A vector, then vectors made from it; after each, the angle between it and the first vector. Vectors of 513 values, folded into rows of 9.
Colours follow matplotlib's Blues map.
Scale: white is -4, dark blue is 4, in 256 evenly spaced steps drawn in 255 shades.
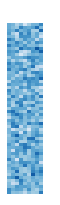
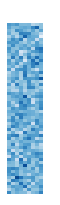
partly aligned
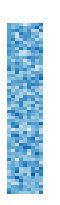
nearly parallel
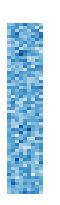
nearly opposite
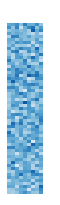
orthogonal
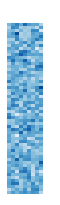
nearly opposite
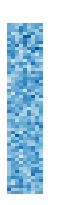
partly aligned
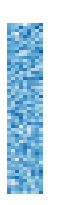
nearly parallel
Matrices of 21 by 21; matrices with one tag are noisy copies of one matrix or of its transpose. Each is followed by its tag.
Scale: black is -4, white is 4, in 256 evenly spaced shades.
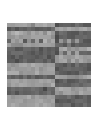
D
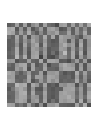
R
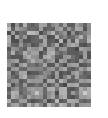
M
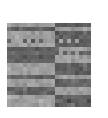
D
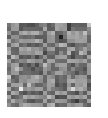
R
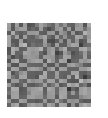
M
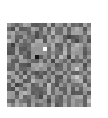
M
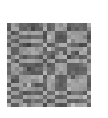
R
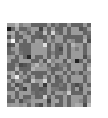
M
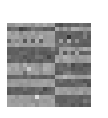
D
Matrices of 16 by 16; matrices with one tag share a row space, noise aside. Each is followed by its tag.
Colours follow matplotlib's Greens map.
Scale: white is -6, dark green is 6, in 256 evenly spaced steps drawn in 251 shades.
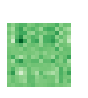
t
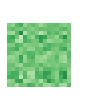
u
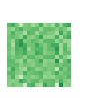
t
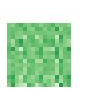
t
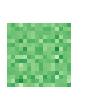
t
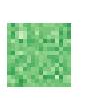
t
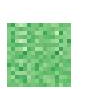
t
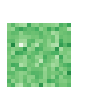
t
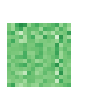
t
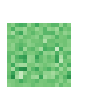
t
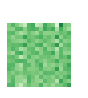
t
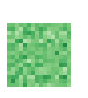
u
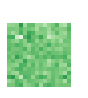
u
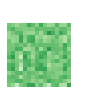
u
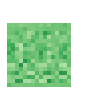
u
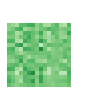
u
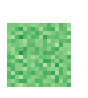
t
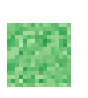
u
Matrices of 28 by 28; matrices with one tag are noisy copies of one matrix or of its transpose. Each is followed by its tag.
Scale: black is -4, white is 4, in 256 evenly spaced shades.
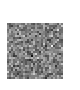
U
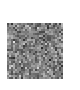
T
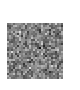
U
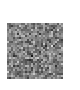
U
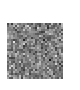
T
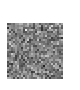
T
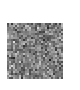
T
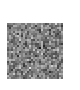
U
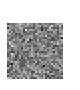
T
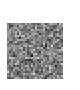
U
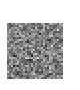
U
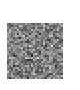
U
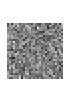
T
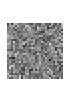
T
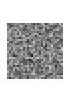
U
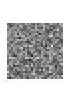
U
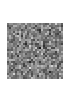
U
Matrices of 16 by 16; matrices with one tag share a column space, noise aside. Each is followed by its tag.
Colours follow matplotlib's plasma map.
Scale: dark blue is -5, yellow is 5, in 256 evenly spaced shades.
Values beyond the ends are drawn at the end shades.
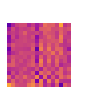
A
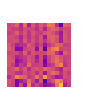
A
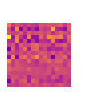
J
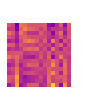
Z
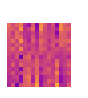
Z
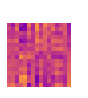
Z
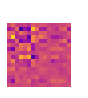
J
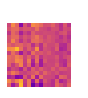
A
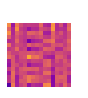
Z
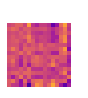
A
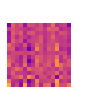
A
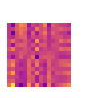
Z
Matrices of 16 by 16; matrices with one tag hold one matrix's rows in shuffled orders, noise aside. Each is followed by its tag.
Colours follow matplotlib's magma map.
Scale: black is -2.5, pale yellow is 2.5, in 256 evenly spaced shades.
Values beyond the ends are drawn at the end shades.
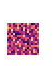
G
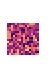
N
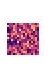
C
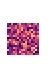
C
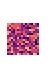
N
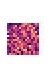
C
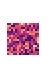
N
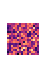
C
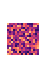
N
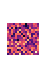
G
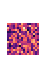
C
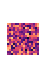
N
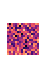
G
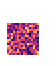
N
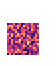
G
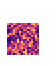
C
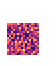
G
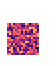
N
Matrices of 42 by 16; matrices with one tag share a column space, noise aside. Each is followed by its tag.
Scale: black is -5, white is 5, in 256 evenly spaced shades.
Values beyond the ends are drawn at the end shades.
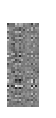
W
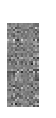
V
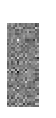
V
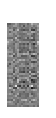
W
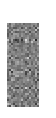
V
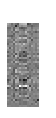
W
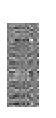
V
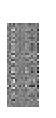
W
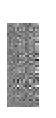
W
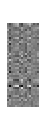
W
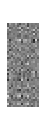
V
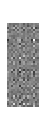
V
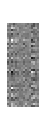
V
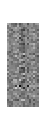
W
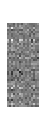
V
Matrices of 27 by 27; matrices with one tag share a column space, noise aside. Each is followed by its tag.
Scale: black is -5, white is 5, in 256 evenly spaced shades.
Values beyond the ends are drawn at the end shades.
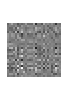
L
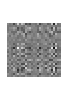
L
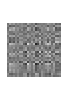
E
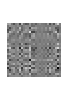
L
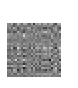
L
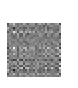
L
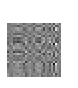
E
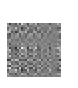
L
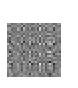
E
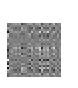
L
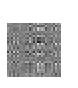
E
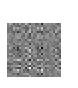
L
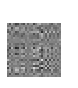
L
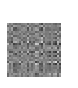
E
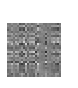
E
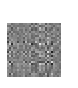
E
